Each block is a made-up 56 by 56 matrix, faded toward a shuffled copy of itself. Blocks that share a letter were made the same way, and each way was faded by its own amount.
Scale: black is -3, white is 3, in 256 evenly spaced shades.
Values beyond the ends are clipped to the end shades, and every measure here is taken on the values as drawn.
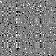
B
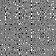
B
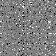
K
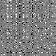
B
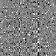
B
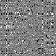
B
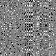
B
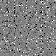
K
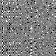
B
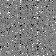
K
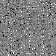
K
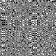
B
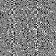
B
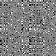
B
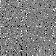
K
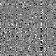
B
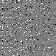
K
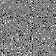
K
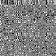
B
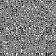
B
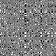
B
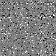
K
